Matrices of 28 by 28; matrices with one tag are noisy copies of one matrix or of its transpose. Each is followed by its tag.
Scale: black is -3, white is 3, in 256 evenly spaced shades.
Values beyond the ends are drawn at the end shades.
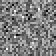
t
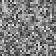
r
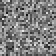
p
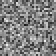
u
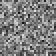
r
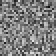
u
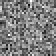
u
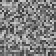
r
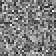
u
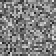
u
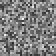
p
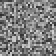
u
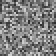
u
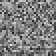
r
